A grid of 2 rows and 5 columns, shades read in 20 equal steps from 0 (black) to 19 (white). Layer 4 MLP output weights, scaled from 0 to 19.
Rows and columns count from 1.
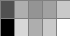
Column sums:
6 29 24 27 34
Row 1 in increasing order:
6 11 12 13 15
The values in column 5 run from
15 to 19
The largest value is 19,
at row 2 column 5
